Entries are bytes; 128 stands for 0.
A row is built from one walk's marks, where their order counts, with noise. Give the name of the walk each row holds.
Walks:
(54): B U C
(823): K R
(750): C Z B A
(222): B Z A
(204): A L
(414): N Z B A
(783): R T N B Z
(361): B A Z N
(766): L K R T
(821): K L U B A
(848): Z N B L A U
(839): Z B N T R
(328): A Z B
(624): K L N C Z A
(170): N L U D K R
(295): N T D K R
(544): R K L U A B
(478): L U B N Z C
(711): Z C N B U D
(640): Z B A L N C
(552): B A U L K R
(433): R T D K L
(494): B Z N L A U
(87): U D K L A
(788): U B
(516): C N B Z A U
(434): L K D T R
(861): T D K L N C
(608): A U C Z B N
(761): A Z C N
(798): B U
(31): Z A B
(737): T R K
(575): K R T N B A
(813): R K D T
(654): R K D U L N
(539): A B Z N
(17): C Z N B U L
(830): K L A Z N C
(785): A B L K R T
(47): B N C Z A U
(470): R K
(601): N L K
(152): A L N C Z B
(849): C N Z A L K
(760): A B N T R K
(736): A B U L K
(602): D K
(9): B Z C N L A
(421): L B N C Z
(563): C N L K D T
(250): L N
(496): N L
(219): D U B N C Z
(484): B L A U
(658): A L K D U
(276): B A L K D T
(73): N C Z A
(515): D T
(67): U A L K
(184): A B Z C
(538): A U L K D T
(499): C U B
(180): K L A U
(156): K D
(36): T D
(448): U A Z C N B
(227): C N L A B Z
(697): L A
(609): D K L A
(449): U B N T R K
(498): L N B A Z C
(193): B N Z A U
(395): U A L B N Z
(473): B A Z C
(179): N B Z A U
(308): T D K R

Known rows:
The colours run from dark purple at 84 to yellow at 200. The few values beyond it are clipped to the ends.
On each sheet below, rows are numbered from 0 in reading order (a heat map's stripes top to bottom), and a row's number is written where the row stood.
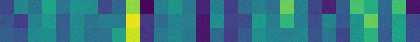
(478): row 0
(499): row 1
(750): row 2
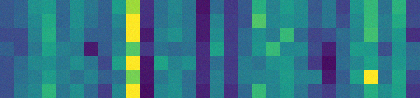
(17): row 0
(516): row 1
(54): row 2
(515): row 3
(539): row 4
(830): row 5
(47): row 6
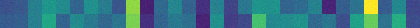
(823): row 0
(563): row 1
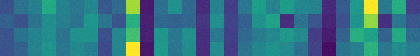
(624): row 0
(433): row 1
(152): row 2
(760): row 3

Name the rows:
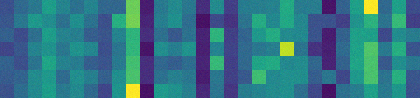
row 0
(180)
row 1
(711)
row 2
(36)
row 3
(395)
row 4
(861)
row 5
(849)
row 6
(361)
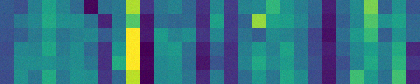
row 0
(602)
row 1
(295)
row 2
(785)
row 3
(494)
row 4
(839)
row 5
(498)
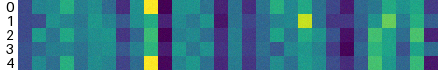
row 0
(193)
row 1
(448)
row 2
(250)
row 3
(204)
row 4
(421)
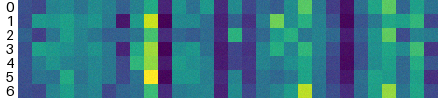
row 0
(538)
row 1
(414)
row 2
(308)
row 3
(848)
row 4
(31)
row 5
(484)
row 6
(87)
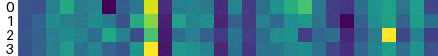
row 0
(219)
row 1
(328)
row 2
(470)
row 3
(473)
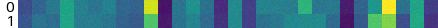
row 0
(821)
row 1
(434)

